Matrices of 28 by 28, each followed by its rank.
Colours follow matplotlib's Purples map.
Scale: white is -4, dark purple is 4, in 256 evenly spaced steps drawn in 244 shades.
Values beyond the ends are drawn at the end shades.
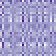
two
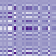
one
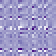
two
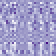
three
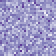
full rank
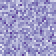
full rank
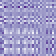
two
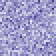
full rank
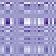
one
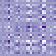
two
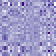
three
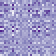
three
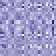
three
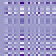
one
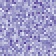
full rank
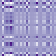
one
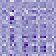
three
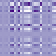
one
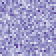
full rank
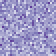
full rank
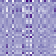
two
